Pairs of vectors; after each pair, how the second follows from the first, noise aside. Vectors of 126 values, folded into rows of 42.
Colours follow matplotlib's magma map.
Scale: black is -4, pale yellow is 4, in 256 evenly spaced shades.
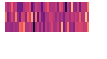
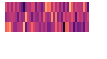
shuffled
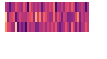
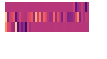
partly zeroed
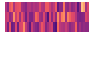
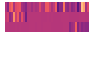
partly zeroed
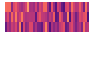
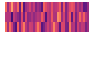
shuffled
